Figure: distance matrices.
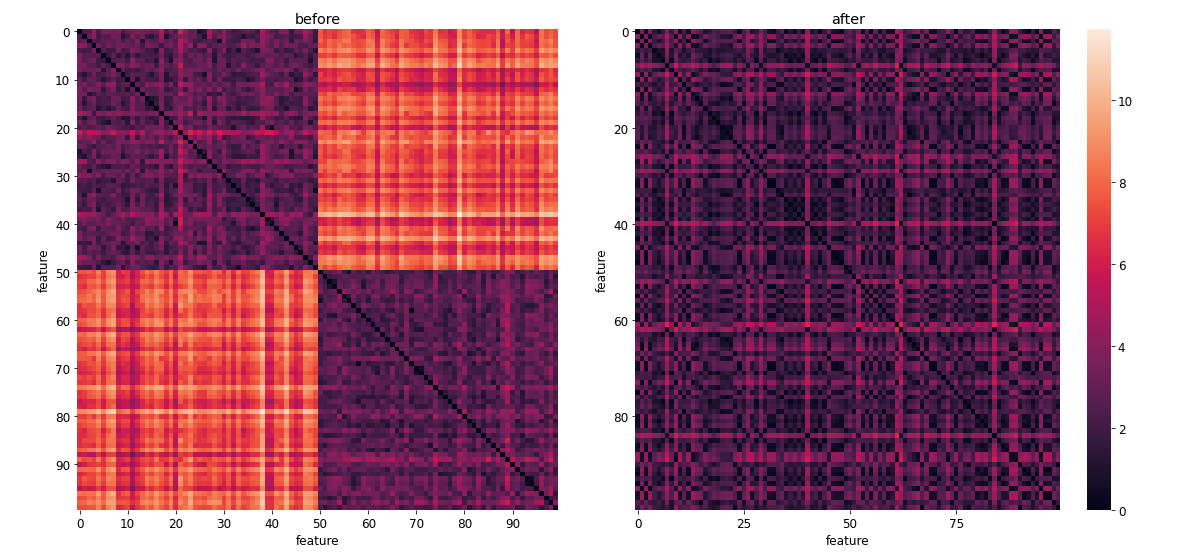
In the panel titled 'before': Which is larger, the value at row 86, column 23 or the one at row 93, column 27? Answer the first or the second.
the first
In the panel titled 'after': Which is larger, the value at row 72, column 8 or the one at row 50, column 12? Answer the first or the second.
the second
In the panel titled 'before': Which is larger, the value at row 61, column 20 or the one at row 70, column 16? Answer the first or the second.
the second
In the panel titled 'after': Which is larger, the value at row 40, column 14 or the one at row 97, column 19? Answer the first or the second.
the first
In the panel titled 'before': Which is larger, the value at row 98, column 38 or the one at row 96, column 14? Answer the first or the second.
the first
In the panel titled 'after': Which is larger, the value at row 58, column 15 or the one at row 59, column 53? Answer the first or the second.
the first
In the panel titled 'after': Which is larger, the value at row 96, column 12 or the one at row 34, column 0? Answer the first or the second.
the second
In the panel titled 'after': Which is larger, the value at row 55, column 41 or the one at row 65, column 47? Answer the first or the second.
the second
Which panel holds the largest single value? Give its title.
before
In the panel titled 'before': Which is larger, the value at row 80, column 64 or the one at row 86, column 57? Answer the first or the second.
the first
